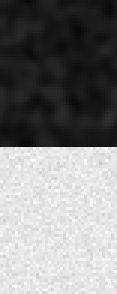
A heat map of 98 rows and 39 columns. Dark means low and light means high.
The table splits into 2 rows of 1 panel. Panel 1,1: very low, blotchy, faint in contrast. Panel 2,1: very high, fine-grained, faint in contrast.
